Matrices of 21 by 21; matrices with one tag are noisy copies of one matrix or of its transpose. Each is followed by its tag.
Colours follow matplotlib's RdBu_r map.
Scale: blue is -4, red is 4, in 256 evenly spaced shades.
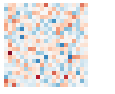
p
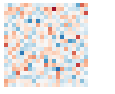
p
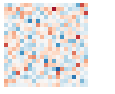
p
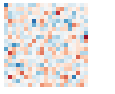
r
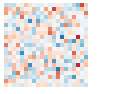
p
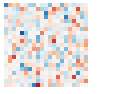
r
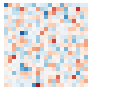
r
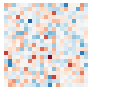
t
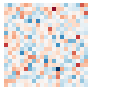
p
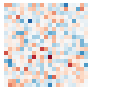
t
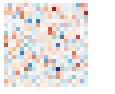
p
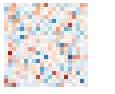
p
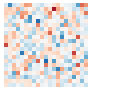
p
